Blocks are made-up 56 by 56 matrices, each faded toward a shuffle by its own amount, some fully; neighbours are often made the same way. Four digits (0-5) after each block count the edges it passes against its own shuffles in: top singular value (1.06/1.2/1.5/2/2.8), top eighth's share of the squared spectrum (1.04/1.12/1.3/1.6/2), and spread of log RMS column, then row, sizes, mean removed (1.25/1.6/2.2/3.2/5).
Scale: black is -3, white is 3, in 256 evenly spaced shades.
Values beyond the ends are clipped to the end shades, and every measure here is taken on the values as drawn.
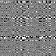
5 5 3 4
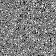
0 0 0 0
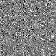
3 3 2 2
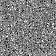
0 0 0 0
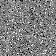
0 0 0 0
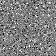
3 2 0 0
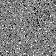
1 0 0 0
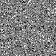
3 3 1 1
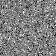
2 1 0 0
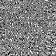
3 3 1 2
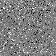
0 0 0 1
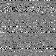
2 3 0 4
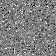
0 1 0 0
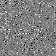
2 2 0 1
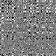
4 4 2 3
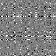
4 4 2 3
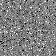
1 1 0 0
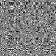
4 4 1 2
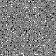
3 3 1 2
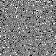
3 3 1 1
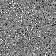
0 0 0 0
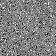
0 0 0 0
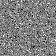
0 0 0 0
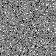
2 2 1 0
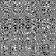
4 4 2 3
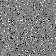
1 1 0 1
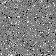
1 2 0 1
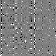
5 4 3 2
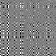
5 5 4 4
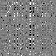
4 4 3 2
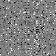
3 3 2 1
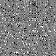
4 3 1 1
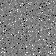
2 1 0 0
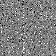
2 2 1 0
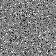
1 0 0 0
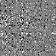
2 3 3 2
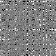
2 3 3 3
